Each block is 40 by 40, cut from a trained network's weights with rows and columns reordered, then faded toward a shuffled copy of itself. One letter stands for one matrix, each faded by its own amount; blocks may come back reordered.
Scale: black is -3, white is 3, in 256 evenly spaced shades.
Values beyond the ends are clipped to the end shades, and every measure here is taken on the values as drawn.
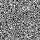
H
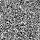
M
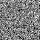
H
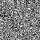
M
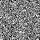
H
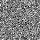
H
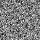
H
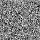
H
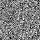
H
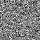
H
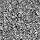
M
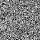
H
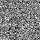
H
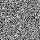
M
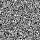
M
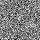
M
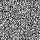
H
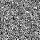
M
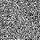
M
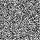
H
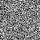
M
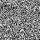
M
